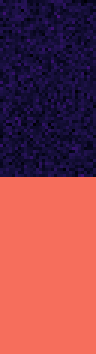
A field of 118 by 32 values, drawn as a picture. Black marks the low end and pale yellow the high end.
It is made of 2 by 1 panels. Panel 1,1: very low, fine-grained, faint in contrast. Panel 2,1: high, flat.
